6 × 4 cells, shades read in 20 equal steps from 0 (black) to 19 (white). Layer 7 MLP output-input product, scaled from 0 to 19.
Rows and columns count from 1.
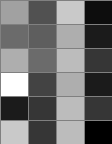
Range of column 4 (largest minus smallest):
4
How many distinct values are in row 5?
3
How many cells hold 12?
1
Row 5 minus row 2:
-6 -3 1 2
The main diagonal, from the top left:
12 7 14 2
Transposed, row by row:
12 8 13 19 2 15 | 6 7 8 5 4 4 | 15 13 14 13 14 14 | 1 2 4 2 4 0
